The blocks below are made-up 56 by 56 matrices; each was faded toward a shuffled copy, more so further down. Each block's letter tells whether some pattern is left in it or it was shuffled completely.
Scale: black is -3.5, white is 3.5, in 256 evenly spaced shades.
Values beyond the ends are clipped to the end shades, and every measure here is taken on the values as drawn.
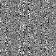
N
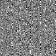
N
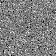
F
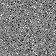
F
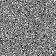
F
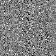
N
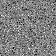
F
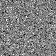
F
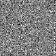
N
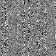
N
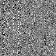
N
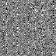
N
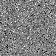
F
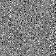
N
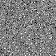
F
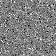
F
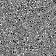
F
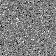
F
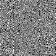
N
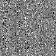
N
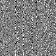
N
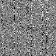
N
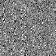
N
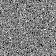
F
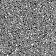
F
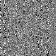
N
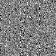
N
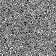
F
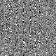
N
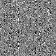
N
